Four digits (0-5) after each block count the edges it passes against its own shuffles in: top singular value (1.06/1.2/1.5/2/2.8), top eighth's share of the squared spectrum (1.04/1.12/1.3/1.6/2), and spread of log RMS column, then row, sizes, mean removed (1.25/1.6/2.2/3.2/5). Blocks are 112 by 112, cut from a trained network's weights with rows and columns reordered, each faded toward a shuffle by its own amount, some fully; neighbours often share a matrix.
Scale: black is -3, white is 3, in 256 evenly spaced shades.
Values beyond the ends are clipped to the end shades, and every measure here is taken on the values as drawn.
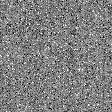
1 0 0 0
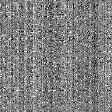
4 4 1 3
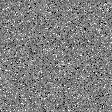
0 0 0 0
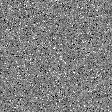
0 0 0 0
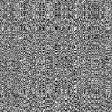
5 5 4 2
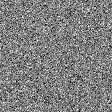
0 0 0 0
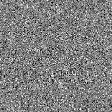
3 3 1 2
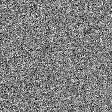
1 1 0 0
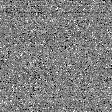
2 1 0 0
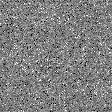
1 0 0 0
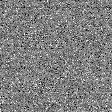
1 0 0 0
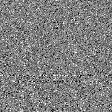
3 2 0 1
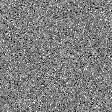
0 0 0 0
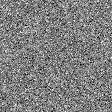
2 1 0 0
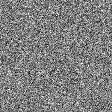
0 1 0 0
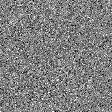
1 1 0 0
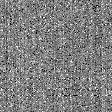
3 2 0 2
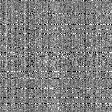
4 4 0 4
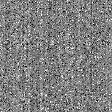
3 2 0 2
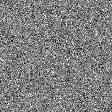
2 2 0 0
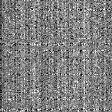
4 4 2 3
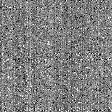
3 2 0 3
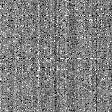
3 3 1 3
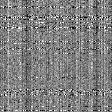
4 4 1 4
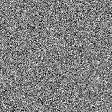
3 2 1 0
